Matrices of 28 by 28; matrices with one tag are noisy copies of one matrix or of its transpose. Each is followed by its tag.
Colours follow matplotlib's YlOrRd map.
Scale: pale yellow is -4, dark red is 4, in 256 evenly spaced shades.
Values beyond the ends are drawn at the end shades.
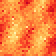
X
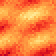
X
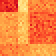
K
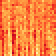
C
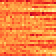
C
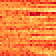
C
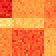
K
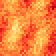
X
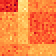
K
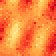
X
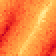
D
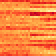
C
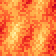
X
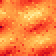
X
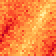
D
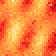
X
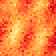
X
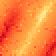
D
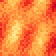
X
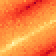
D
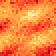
X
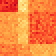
K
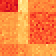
K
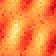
X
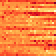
C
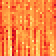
C
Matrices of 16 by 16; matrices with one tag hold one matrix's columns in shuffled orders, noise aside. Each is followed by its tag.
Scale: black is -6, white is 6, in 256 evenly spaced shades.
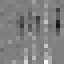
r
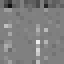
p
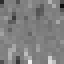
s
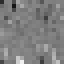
s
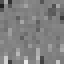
s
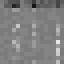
p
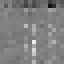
p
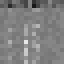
p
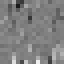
s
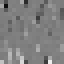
s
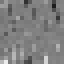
s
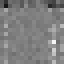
p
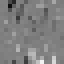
s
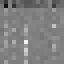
p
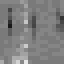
r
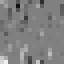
s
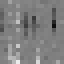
r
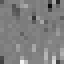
s
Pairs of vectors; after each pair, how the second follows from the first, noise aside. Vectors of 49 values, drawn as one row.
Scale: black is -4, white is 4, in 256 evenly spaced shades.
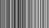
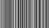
sign-scrambled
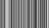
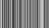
reversed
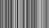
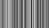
reversed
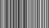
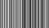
reversed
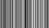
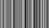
sign-scrambled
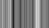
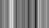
reversed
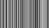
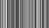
sign-scrambled
